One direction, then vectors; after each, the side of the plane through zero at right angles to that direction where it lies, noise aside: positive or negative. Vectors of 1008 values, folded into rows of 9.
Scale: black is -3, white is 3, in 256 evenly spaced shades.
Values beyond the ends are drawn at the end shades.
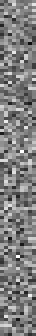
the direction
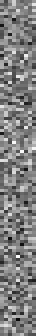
positive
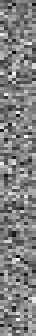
negative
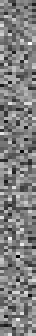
negative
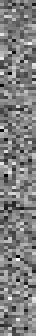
negative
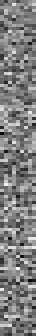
positive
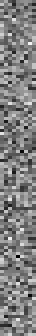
negative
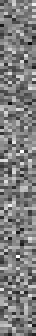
positive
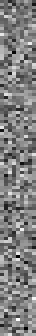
negative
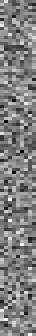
negative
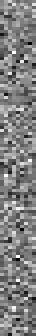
positive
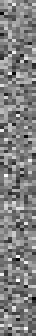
positive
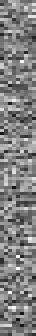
positive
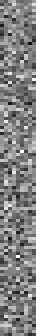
positive
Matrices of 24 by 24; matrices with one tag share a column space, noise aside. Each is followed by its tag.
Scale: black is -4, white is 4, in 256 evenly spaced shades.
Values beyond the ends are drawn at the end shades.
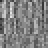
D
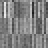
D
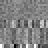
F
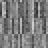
D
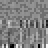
F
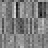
D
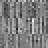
D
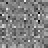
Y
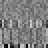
F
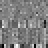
F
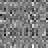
Y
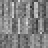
D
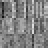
D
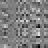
Y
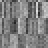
D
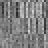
D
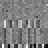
F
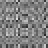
Y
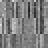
D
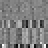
F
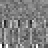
F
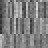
D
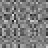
Y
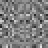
Y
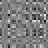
Y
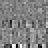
F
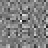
Y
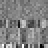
F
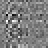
Y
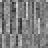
D
